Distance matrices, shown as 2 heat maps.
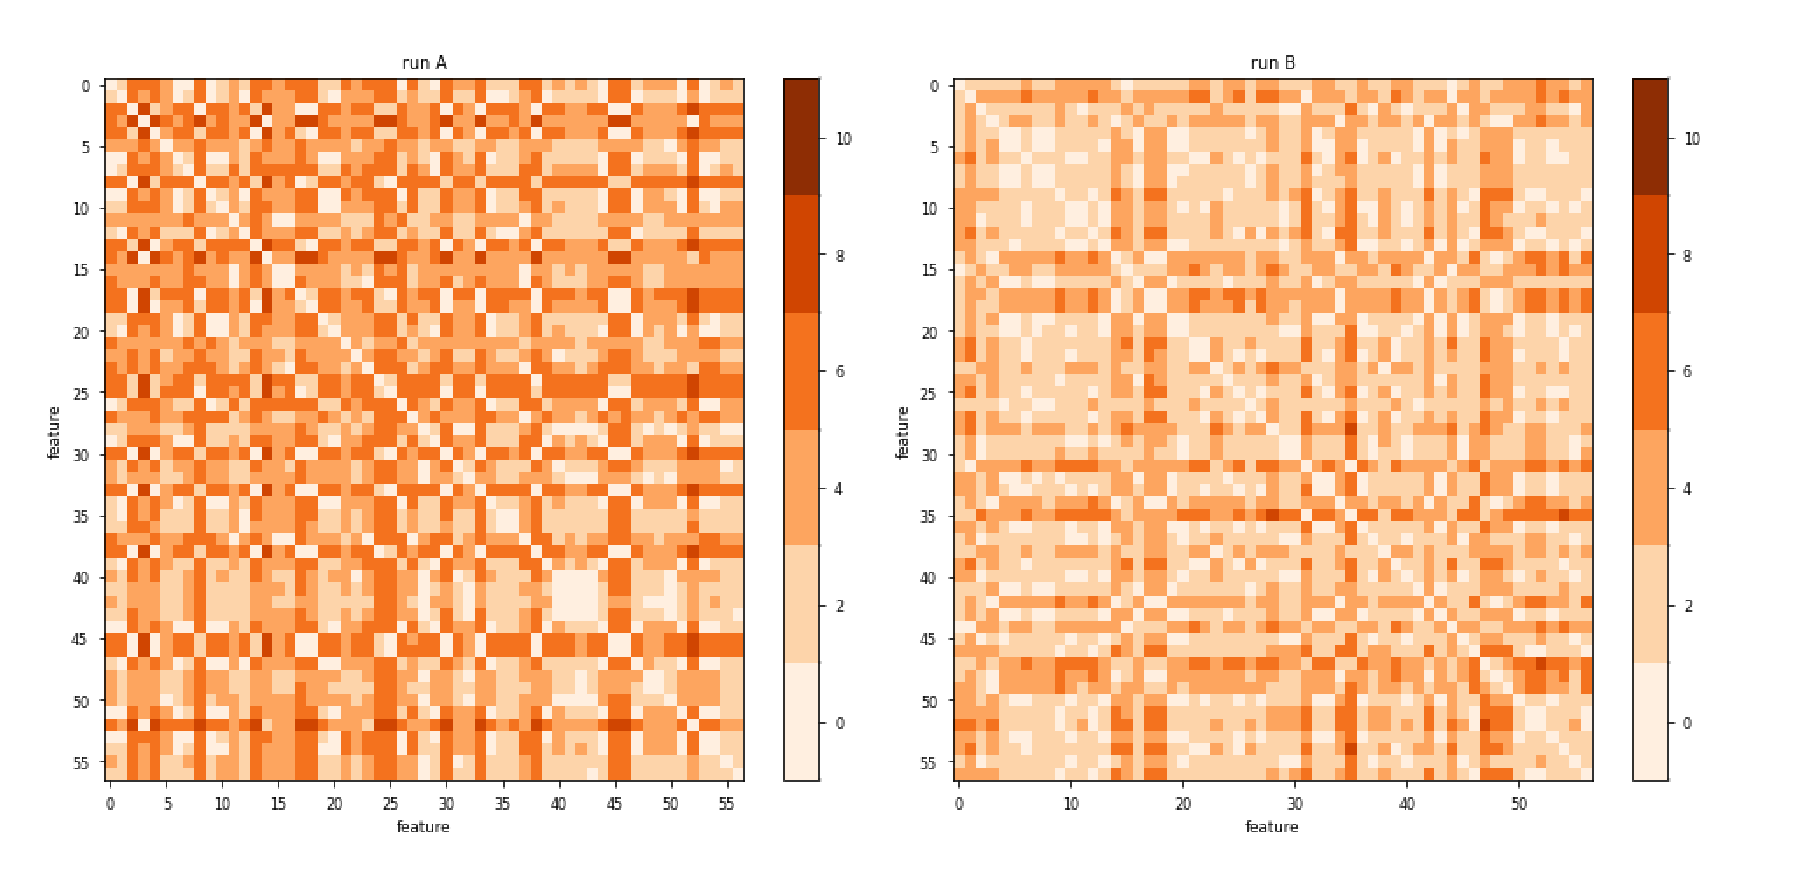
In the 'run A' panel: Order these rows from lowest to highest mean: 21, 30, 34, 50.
34, 50, 21, 30
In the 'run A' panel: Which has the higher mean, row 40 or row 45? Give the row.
45
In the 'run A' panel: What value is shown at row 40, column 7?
4
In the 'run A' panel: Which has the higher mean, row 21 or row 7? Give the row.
7
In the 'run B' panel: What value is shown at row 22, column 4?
2
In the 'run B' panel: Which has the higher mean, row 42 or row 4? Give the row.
42
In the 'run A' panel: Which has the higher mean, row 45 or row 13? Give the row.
13
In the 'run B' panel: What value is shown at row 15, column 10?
4
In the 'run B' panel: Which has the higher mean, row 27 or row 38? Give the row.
38
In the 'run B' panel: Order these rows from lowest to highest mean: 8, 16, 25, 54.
8, 16, 25, 54
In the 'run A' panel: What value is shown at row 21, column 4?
4
